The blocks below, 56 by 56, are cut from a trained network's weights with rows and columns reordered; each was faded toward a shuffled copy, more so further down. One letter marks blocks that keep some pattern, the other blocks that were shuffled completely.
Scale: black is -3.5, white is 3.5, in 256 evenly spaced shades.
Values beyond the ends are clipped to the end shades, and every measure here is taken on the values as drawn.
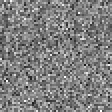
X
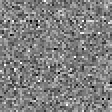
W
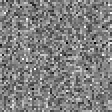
W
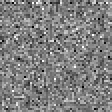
W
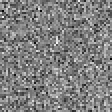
W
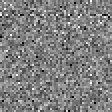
W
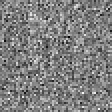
W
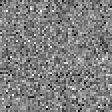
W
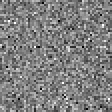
W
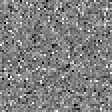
X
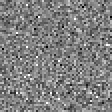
W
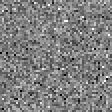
X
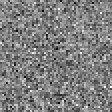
X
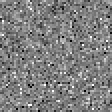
X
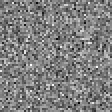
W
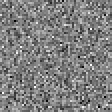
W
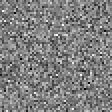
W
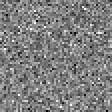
W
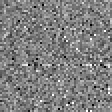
W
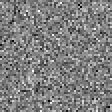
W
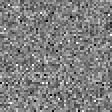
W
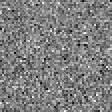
X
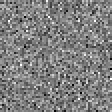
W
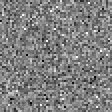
X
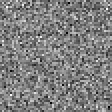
X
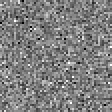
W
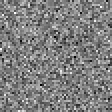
X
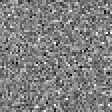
X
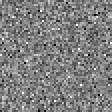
W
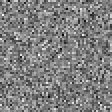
X
